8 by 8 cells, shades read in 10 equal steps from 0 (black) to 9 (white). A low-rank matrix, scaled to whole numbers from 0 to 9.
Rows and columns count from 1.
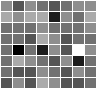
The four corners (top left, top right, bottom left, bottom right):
5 5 3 4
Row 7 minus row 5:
0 3 -1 4 -1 0 -4 -1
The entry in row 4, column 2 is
4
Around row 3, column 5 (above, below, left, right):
1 5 5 4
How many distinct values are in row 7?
3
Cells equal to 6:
7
